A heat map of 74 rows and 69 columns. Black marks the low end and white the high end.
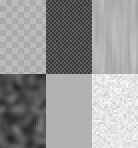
It is made of 2 by 3 panels. Panel 1,1: high, checkered, faint in contrast. Panel 1,2: low, checkered. Panel 1,3: high, streaked downward, faint in contrast. Panel 2,1: low, blotchy. Panel 2,2: high, flat. Panel 2,3: very high, fine-grained, faint in contrast.
